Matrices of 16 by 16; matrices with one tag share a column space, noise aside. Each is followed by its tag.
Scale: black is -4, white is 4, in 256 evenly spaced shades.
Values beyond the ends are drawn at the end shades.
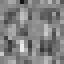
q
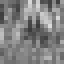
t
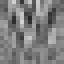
t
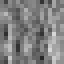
q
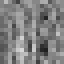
q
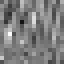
t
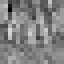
t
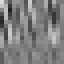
t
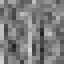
q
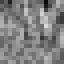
t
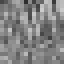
t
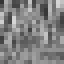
t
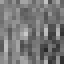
q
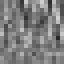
t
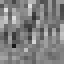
t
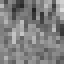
t
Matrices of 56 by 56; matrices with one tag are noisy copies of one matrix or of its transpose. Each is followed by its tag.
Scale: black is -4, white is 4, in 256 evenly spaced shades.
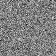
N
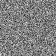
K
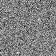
N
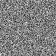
K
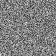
K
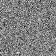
N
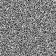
K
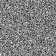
K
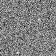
N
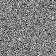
N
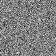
N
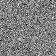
N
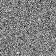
N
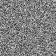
K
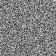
K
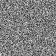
K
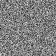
K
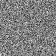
K
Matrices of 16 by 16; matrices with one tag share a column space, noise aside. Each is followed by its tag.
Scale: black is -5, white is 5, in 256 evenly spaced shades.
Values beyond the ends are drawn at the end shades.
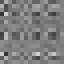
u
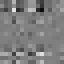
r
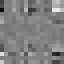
r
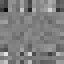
r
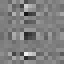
u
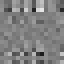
r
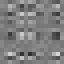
u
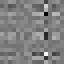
u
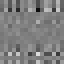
r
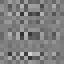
u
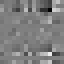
r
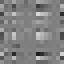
u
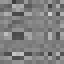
u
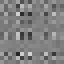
u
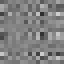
u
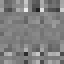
r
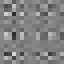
u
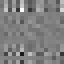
r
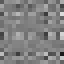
u
